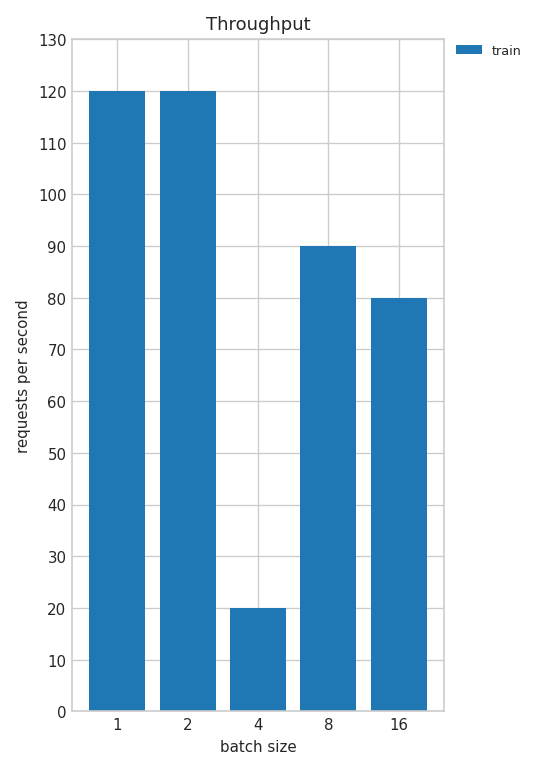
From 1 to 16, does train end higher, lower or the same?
lower
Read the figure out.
Title: Throughput
x-axis: batch size, ticks 1 2 4 8 16
y-axis: requests per second, ticks 0 10 20 30 40 50 60 70 80 90 100 110 120 130
Legend: train
Values:
train: 120 120 20 90 80
